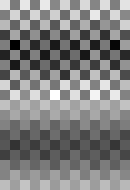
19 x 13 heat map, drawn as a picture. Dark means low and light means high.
Horizontal stripes repeat 2 times down the table. No row or column stands out. The bottom part is calmer, past a seam about 50% of the way down. On average the colour sits 50% of the way up the scale.
